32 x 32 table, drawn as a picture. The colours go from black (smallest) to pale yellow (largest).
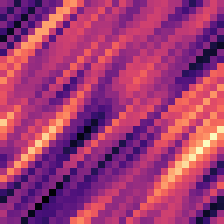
Ninth with the highest average: middle right. Mirror symmetry: none. Grain: diagonal, up to the right. Histogram: bell-shaped.
